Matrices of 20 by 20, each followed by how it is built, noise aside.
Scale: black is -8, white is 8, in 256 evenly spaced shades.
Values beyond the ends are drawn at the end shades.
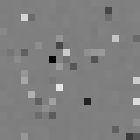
sparse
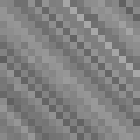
Toeplitz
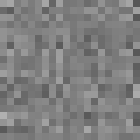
low rank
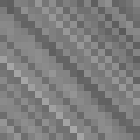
Toeplitz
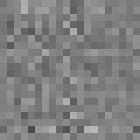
low rank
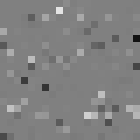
sparse
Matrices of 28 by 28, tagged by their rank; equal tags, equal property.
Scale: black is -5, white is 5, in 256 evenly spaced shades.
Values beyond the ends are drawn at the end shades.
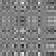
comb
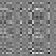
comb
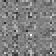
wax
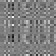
comb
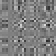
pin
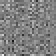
wax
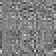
wax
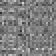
wax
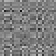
pin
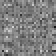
wax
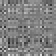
pin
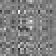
pin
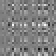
comb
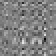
pin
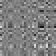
pin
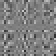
pin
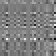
comb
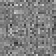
wax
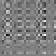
comb
